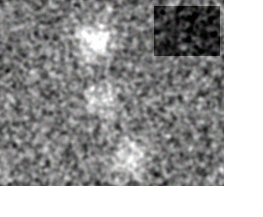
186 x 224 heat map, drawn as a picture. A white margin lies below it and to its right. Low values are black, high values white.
Bumps: three. Ninth with the lowest average: top right. Odd patch: lower, in the top right. Stripes: none.
